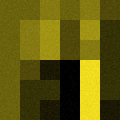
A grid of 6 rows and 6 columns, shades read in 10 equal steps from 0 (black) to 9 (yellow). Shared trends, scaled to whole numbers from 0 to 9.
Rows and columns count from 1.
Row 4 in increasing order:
0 1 2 3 4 9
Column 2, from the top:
4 5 5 3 2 2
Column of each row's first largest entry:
3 3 3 5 5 5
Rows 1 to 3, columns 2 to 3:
4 5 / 5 6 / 5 6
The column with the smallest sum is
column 4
